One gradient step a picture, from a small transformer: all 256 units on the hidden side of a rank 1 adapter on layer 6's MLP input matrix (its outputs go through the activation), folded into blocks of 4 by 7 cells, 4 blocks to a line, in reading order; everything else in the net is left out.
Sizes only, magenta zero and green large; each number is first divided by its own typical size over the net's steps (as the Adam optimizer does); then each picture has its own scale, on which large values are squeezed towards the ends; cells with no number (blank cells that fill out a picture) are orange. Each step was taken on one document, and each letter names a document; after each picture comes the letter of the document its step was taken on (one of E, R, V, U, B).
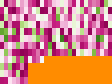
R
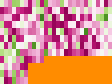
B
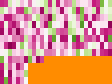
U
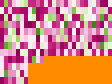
U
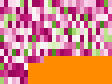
B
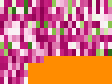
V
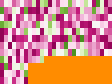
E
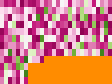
E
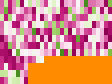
R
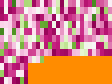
R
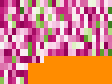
B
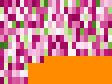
E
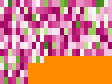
E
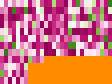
V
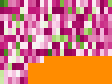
R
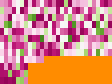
E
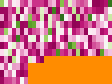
V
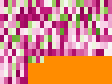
U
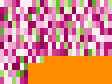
R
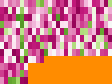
R
